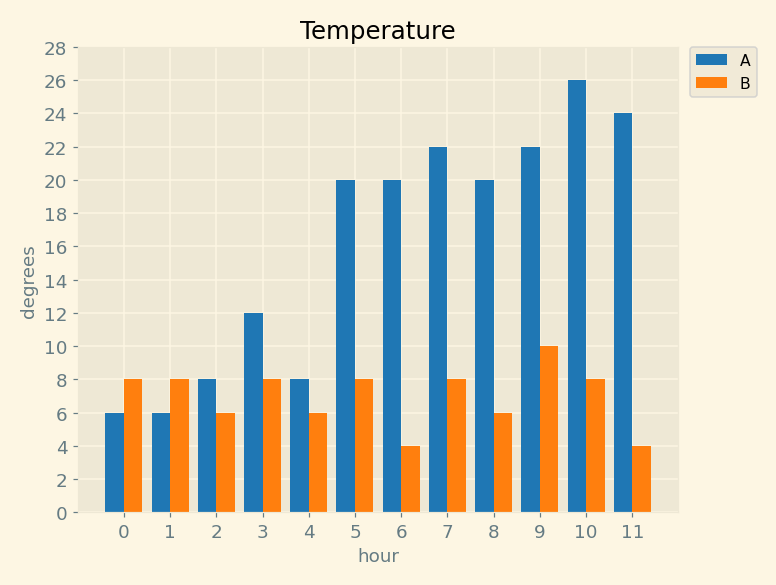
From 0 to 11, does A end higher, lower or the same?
higher
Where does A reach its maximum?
10
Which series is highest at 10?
A
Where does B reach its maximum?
9
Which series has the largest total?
A
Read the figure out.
Title: Temperature
x-axis: hour, ticks 0 1 2 3 4 5 6 7 8 9 10 11
y-axis: degrees, ticks 0 2 4 6 8 10 12 14 16 18 20 22 24 26 28
Legend: A, B
Values:
A: 6 6 8 12 8 20 20 22 20 22 26 24
B: 8 8 6 8 6 8 4 8 6 10 8 4
